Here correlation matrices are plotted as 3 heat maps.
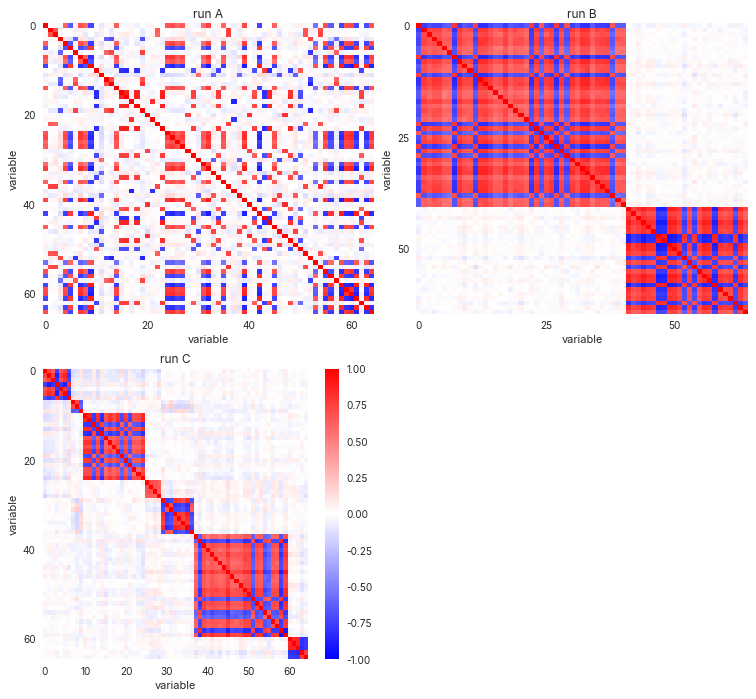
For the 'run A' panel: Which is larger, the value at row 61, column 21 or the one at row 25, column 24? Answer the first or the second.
the second
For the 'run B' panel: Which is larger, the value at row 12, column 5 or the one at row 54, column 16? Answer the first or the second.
the first
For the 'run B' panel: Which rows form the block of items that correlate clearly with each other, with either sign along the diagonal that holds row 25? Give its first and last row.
0 to 40
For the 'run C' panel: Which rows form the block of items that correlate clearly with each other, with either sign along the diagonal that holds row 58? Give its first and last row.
37 to 59
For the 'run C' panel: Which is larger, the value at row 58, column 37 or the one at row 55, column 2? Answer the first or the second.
the second
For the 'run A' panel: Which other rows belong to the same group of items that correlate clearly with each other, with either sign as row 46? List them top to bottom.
11, 30, 33, 38, 49
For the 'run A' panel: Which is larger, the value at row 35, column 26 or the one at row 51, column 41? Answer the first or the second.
the first
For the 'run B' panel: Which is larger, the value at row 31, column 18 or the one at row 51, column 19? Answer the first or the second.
the first
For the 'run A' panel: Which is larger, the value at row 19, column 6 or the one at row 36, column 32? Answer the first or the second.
the first
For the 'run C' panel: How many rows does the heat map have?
65
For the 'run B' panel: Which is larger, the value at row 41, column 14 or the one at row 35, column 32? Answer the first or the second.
the second
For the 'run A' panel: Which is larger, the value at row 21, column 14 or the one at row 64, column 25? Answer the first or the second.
the second
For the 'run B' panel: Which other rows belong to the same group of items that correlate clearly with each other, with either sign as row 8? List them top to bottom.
0, 1, 2, 3, 4, 5, 6, 7, 9, 10, 11, 12, 13, 14, 15, 16, 17, 18, 19, 20, 21, 22, 23, 24, 25, 26, 27, 28, 29, 30, 31, 32, 33, 34, 35, 36, 37, 38, 39, 40
